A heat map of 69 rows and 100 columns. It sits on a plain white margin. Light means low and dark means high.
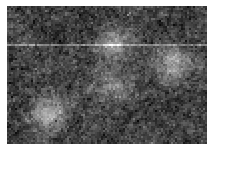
Dips: four. Mirror symmetry: none. Odd lines: row 20. Grain: blotchy. Average level on the scale: 70%.
